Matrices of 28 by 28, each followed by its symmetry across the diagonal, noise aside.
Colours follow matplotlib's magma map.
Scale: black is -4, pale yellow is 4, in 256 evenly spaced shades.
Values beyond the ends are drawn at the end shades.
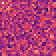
symmetric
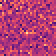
neither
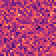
neither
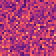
neither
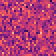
neither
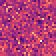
symmetric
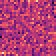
antisymmetric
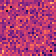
symmetric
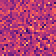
antisymmetric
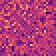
symmetric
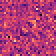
antisymmetric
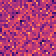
symmetric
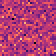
neither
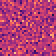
antisymmetric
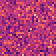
antisymmetric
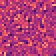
symmetric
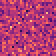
antisymmetric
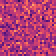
antisymmetric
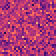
symmetric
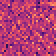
neither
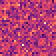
symmetric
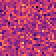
neither
